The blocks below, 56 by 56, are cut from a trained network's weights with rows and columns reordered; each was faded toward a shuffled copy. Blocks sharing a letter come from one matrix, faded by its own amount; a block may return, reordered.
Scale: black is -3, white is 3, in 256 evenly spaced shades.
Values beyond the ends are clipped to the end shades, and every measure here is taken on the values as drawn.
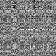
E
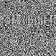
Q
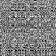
E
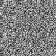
Q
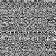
E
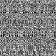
E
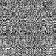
E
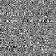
Q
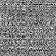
E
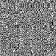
Q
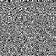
Q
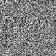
Q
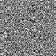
Q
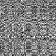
E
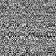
E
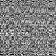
E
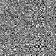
Q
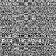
E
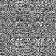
E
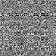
E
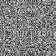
Q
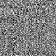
Q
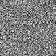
Q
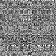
E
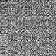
E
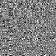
Q
